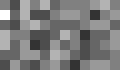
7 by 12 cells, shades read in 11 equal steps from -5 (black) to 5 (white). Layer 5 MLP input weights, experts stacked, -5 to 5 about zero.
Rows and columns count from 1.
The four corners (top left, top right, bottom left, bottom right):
0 0 -2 0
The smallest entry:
-3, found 4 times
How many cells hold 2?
9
